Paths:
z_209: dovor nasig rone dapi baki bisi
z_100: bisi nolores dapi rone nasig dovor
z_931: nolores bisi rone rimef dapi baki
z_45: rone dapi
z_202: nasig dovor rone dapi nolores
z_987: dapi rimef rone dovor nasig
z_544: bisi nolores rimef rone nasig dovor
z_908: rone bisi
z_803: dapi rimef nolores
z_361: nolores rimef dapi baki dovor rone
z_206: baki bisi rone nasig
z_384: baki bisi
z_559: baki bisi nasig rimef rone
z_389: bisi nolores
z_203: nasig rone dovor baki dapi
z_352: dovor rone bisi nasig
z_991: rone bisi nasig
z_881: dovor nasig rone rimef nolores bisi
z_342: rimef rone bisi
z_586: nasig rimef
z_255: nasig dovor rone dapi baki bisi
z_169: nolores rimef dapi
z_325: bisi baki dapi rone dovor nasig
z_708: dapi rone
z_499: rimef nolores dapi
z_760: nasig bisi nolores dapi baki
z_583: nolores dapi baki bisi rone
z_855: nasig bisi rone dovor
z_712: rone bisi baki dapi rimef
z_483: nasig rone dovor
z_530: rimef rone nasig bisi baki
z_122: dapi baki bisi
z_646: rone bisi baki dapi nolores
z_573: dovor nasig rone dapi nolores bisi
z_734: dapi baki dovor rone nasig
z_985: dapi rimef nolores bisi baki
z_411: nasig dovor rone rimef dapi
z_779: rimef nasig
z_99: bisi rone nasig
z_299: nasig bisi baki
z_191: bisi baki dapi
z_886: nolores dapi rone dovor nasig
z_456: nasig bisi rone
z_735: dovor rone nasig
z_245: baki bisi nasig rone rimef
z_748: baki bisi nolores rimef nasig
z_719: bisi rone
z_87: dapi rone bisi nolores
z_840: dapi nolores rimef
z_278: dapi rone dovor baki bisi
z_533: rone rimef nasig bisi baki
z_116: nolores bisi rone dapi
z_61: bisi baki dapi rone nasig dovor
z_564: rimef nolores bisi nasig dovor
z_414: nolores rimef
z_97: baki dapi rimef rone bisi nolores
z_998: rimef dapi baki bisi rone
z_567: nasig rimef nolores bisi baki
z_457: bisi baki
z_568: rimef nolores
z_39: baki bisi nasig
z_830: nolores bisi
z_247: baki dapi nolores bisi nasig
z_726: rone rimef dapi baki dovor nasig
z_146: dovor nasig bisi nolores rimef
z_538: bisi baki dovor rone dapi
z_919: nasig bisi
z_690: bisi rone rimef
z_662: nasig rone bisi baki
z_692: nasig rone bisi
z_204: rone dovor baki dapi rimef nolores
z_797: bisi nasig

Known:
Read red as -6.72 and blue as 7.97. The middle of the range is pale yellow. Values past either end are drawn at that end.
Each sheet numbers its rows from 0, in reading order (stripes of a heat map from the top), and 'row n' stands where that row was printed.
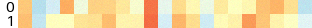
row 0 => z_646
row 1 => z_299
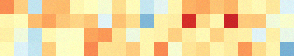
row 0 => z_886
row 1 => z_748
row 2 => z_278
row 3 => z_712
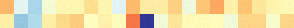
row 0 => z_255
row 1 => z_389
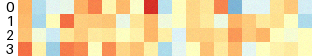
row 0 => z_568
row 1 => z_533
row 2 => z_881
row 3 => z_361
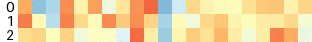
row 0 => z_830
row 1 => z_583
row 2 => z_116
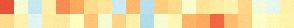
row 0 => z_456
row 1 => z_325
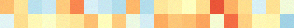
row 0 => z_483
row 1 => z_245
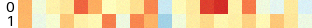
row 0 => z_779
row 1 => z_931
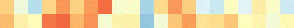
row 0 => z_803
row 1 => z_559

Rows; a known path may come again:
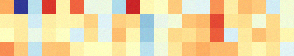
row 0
z_908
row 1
z_61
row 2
z_538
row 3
z_886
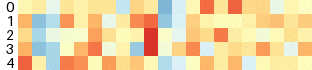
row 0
z_544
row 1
z_830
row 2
z_342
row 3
z_919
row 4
z_361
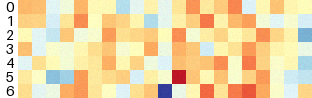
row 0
z_411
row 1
z_987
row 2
z_712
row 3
z_662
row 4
z_245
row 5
z_586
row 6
z_797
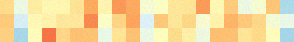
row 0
z_530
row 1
z_567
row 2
z_533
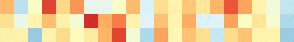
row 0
z_991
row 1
z_985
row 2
z_414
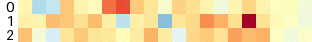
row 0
z_122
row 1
z_206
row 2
z_881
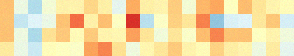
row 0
z_255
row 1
z_568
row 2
z_209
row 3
z_278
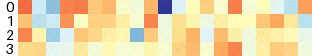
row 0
z_719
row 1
z_646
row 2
z_202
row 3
z_203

